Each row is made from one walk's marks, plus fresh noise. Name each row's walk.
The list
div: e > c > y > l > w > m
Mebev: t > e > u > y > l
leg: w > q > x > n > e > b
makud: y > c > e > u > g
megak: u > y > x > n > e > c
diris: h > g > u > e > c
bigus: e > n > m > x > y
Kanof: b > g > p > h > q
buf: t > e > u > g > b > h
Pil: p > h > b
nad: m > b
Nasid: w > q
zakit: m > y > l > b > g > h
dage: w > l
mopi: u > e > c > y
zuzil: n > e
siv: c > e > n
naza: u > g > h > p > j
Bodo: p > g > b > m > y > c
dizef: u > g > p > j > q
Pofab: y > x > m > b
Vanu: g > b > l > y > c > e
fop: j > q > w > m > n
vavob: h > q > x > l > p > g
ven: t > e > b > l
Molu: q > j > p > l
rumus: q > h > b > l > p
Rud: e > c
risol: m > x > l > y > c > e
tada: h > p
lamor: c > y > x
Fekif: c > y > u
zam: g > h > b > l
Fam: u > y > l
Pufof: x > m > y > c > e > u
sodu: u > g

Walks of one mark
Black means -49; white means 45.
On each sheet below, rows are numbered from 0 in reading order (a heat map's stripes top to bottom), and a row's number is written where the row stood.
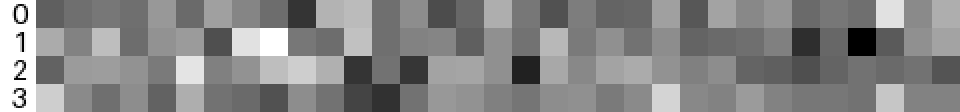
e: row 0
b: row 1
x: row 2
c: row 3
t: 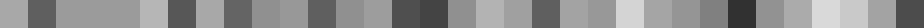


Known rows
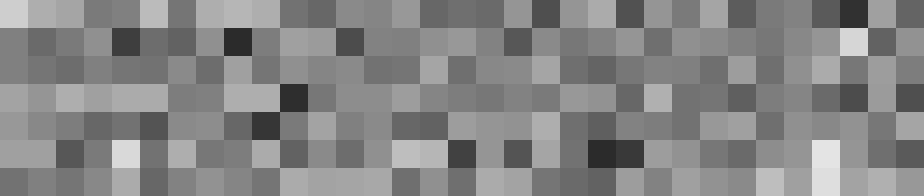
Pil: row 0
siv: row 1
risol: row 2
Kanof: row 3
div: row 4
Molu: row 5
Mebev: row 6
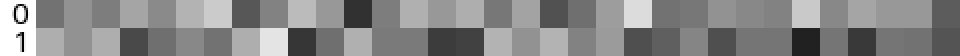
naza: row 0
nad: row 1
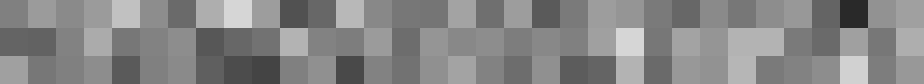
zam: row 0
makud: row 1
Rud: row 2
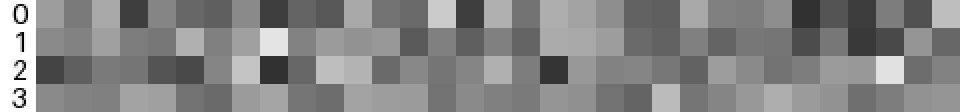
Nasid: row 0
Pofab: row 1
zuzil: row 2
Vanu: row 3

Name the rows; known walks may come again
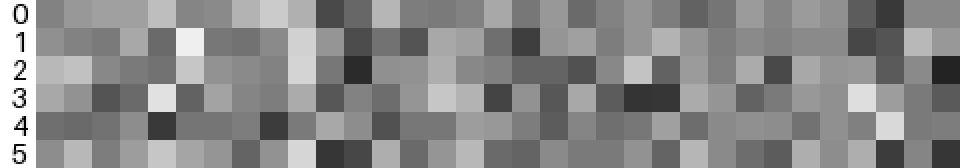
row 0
zam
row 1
lamor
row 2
tada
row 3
Molu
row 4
siv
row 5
vavob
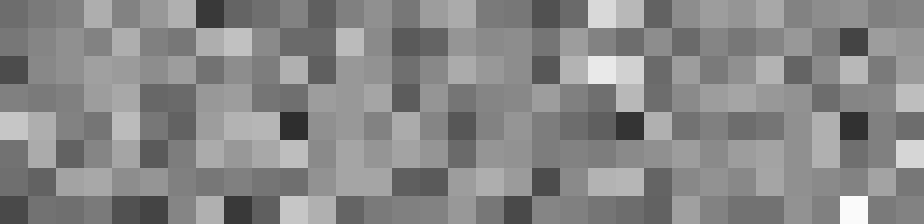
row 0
diris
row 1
zakit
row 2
sodu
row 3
Vanu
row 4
rumus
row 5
Fam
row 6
buf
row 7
zuzil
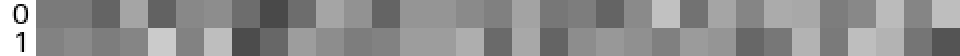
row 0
mopi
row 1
dizef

